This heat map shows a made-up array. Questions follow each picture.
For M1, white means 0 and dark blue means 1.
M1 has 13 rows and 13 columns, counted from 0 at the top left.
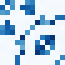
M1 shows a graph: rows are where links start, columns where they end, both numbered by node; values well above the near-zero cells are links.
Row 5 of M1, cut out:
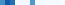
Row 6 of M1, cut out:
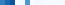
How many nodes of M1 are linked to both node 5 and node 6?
3
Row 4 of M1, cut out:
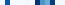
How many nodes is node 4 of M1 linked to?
5
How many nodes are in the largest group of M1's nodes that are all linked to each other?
5
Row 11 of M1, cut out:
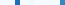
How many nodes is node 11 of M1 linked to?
2
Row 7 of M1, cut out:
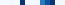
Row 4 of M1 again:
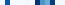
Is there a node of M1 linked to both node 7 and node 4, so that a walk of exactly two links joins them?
yes
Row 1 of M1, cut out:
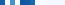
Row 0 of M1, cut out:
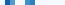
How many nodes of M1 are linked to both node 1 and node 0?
3
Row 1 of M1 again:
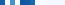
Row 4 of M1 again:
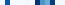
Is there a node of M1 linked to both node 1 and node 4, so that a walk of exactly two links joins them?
no
